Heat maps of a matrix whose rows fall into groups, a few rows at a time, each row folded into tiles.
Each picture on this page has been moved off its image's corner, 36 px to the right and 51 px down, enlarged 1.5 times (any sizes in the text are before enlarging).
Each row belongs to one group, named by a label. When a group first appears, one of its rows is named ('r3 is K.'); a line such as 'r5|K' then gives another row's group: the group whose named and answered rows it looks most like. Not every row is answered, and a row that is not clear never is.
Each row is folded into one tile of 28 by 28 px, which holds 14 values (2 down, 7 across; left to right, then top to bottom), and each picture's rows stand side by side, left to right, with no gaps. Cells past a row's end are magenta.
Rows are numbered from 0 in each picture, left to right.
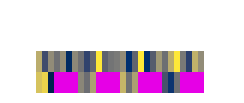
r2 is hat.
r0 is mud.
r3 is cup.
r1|hat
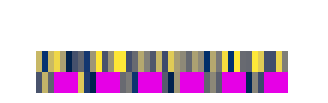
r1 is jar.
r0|mud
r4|cup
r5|cup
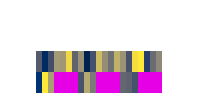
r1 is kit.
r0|kit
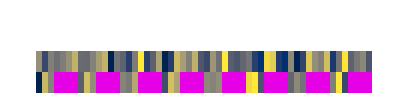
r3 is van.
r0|kit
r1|mud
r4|hat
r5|mud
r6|kit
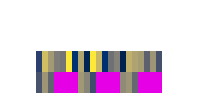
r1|jar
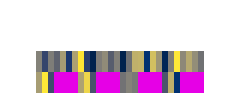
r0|mud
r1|mud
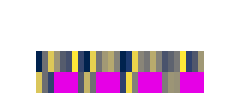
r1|van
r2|van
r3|hat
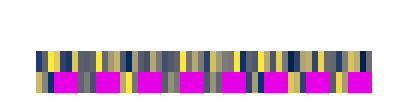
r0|jar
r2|van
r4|cup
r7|mud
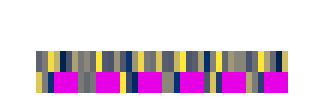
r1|hat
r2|jar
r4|van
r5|jar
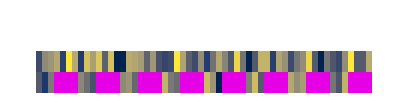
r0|cup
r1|cup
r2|cup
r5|van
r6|hat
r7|hat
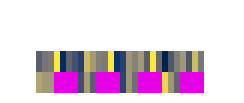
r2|cup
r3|van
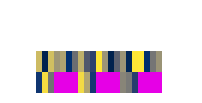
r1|mud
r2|jar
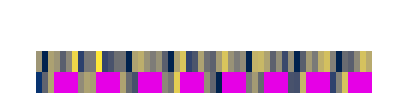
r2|jar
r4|jar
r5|cup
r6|kit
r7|kit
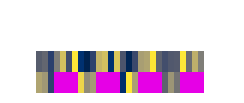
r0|mud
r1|mud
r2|kit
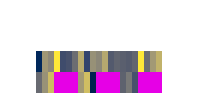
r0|hat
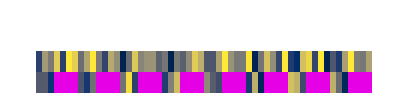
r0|cup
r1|cup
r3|kit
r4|jar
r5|mud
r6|van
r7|jar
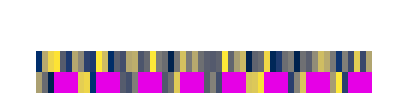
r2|cup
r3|kit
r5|hat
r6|kit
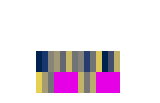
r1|hat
